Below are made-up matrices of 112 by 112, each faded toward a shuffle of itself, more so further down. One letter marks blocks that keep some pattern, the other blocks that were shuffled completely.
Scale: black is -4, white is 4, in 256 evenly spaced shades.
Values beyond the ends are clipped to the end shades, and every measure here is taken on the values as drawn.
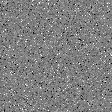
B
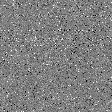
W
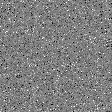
B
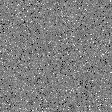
B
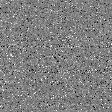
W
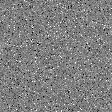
B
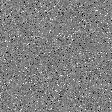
B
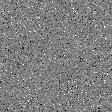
B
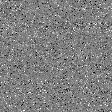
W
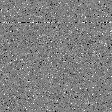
W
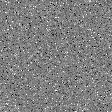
B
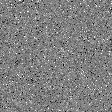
B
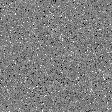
B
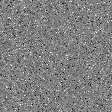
B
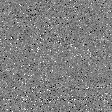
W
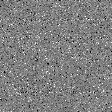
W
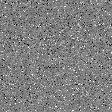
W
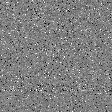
W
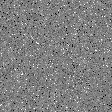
B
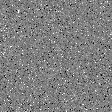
B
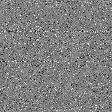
W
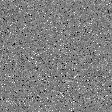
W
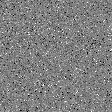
B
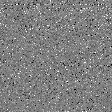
W
